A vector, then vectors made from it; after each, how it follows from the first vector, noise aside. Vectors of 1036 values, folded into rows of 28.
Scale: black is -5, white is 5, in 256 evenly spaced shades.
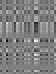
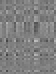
shrunk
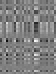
copied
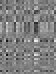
copied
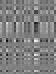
copied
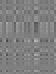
shrunk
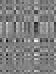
copied
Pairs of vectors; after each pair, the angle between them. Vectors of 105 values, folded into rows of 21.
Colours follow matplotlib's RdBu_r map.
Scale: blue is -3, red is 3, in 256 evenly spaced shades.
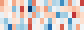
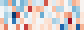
partly opposed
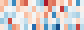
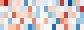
orthogonal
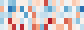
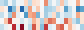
nearly parallel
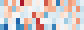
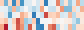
nearly opposite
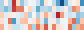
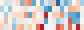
partly aligned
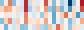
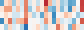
nearly parallel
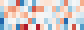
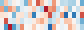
orthogonal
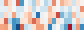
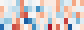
partly opposed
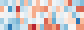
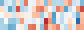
nearly parallel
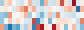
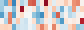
partly aligned
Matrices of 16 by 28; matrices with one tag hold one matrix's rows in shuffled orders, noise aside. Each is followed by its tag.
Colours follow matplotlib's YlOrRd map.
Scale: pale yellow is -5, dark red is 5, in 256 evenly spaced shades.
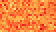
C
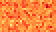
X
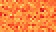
C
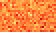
C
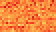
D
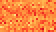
C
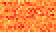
D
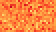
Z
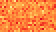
C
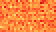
C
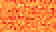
D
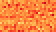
D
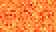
Z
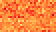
D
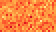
Z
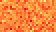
Z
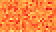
X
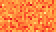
Z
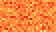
Z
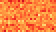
D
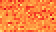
D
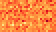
X
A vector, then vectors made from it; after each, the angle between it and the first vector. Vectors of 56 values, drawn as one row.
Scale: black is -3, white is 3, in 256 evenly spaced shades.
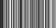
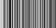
nearly opposite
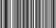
orthogonal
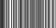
nearly parallel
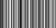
nearly parallel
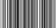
partly opposed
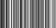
nearly parallel
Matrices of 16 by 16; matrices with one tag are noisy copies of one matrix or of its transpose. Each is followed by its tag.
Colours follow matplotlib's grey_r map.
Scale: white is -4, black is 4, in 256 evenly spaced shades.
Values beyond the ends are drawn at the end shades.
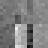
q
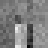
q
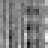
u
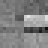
q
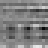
u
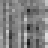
u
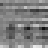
u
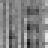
u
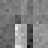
q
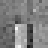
q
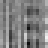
u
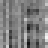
u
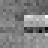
q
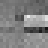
q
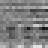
u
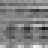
u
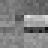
q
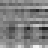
u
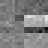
q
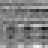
u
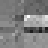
q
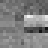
q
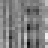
u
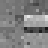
q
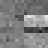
q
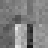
q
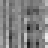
u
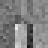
q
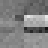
q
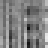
u
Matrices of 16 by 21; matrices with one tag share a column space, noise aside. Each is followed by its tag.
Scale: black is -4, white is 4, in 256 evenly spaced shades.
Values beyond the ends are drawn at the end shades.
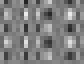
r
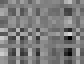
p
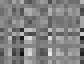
p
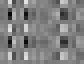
r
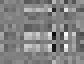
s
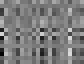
p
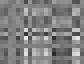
p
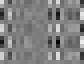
r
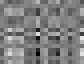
p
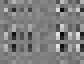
s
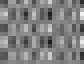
r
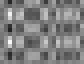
r
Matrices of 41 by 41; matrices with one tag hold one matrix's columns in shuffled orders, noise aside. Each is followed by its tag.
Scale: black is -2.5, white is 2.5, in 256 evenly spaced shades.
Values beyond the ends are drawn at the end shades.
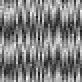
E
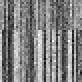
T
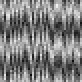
E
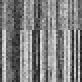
T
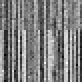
T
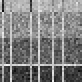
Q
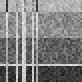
Q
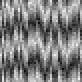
E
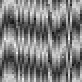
E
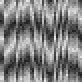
E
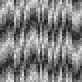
E
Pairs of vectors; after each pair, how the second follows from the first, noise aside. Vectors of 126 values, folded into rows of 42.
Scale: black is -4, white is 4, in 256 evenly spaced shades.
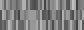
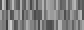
reversed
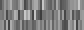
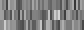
reversed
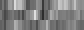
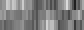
wrapped around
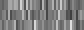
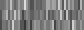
wrapped around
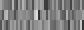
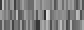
reversed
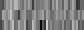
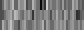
wrapped around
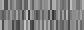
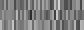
reversed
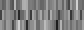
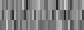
reversed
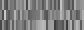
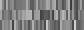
wrapped around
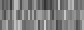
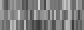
reversed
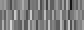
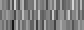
reversed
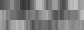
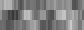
wrapped around
